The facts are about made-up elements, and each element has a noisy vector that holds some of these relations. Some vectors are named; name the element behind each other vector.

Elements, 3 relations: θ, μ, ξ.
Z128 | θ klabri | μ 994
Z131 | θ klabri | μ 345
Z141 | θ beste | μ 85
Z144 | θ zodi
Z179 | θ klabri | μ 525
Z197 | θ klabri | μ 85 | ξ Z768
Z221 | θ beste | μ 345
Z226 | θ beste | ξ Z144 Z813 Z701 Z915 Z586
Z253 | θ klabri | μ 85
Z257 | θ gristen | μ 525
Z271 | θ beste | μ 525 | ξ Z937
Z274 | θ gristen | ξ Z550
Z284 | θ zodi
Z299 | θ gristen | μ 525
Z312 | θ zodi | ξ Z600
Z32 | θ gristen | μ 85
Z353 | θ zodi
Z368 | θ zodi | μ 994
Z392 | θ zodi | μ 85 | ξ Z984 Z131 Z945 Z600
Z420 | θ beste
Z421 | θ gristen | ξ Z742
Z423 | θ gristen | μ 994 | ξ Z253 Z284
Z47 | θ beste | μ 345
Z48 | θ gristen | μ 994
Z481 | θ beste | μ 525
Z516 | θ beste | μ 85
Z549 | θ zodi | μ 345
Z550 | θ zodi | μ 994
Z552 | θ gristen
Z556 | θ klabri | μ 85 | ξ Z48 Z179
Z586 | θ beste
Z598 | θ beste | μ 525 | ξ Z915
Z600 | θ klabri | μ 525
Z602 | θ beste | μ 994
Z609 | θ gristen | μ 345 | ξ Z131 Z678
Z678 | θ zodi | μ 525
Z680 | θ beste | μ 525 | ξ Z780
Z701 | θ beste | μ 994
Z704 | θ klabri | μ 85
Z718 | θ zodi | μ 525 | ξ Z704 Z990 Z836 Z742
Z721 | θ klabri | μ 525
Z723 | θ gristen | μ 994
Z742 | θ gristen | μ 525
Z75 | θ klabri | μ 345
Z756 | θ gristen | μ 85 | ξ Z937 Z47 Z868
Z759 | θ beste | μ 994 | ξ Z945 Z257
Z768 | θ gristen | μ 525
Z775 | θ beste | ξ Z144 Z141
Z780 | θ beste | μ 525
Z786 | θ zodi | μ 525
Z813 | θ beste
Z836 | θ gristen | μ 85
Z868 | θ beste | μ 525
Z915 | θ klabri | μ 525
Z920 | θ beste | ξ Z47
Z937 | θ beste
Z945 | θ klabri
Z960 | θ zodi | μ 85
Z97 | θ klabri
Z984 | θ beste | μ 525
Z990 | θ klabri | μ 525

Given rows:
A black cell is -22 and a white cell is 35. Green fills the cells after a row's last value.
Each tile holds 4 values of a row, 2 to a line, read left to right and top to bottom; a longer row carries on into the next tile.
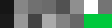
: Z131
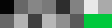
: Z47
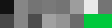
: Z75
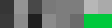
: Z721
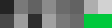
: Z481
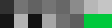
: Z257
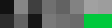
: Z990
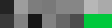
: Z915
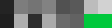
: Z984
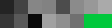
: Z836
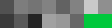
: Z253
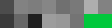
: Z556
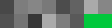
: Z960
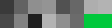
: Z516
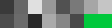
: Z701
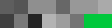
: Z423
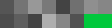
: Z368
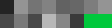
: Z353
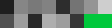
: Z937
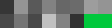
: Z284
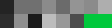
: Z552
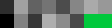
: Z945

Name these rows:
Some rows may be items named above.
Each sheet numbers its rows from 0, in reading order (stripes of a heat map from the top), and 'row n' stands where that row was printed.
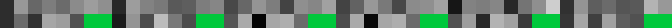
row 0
Z97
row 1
Z312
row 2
Z756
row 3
Z756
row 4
Z937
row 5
Z678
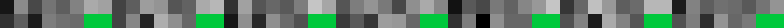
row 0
Z990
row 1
Z516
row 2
Z600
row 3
Z128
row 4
Z742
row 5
Z141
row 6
Z718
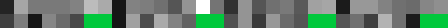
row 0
Z915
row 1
Z131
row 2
Z786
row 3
Z144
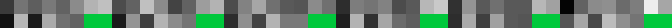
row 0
Z257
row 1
Z759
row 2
Z392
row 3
Z984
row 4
Z678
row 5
Z221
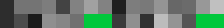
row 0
Z704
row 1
Z420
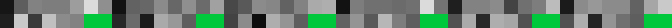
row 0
Z609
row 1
Z421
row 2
Z32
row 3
Z549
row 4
Z920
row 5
Z598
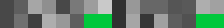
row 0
Z602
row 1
Z678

